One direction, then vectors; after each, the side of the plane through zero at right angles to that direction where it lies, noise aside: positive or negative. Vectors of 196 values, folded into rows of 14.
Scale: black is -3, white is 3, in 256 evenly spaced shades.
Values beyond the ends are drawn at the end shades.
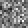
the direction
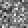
positive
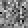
negative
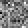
negative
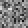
negative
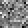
positive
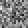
negative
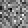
positive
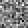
negative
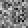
negative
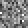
positive
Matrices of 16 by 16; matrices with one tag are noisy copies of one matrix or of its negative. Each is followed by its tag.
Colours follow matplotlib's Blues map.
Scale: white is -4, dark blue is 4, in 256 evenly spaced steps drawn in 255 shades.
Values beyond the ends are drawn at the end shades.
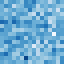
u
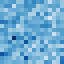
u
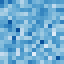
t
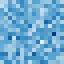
t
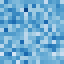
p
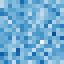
t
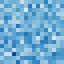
p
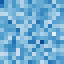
t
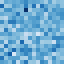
p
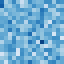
t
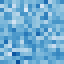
p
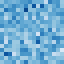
p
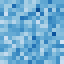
u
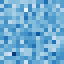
p
